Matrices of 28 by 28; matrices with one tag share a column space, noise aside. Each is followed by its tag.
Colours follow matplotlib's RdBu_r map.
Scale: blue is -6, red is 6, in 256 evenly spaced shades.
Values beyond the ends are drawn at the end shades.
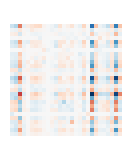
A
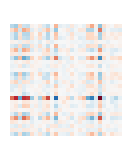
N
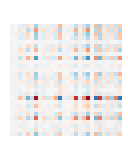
N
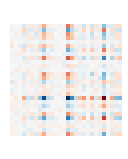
N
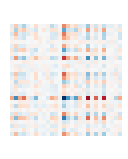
N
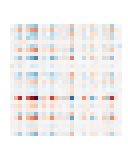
N
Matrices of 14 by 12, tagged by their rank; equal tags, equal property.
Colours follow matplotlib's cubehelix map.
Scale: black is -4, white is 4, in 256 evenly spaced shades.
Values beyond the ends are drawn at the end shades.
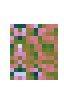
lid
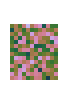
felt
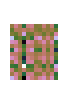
lid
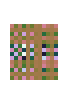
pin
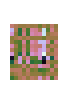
lid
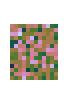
felt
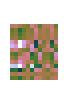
lid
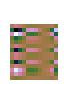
pin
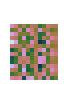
lid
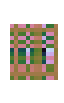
pin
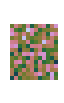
felt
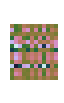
lid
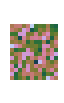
felt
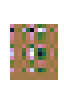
pin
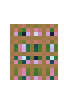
pin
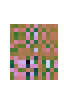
lid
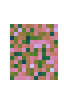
felt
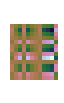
pin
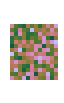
felt
